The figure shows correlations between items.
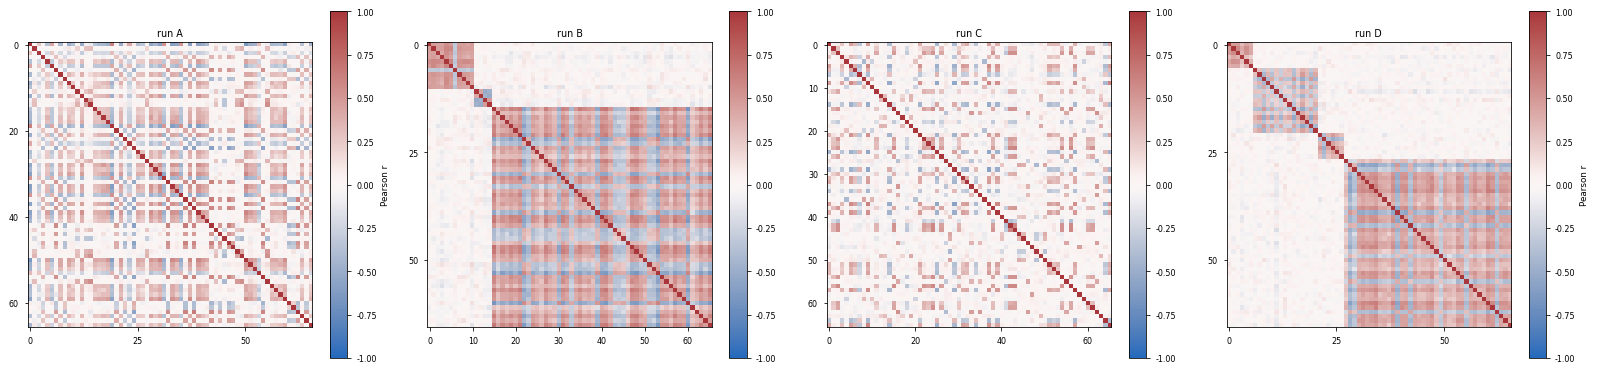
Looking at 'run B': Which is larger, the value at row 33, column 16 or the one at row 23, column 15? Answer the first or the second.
the first
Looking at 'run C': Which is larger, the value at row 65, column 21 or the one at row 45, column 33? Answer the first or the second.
the first
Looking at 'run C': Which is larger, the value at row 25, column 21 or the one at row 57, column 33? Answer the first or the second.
the second
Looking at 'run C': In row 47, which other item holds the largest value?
58
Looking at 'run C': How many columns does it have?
66
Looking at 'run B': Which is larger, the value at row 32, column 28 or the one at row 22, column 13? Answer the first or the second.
the first
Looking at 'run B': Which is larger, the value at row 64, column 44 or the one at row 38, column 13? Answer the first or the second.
the second
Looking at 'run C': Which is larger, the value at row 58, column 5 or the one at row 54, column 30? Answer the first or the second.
the second
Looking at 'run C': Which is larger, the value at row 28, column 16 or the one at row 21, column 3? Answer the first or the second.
the second
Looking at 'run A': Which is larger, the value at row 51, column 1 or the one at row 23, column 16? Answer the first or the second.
the first
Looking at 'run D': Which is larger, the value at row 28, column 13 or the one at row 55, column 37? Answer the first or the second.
the first
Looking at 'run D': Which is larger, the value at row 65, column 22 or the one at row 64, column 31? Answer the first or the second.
the second
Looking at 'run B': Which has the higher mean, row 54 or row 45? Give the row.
54
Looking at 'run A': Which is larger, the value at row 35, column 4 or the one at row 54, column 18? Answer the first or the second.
the second
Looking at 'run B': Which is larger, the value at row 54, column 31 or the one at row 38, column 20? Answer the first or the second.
the first
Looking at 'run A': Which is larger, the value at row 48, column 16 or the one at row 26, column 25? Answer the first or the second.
the second
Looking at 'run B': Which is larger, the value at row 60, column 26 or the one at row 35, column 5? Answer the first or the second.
the second
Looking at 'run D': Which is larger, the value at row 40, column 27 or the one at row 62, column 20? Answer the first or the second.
the first
